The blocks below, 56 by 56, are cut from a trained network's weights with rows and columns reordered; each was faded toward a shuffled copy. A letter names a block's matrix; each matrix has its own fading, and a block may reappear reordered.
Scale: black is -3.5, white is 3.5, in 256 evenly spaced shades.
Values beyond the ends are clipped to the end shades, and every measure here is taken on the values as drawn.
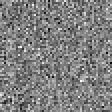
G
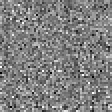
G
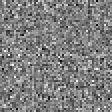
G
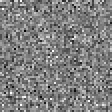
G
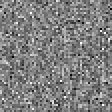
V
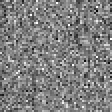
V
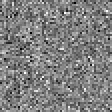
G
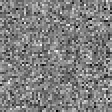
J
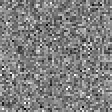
J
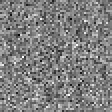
G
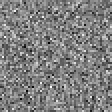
V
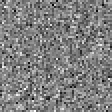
V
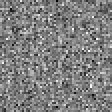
V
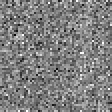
G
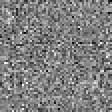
J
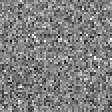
J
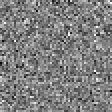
J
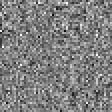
J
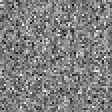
V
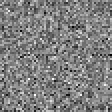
J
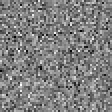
J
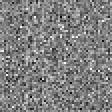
G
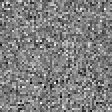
V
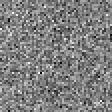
G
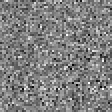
G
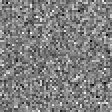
V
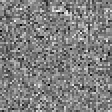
G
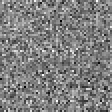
G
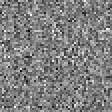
J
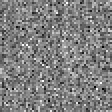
V
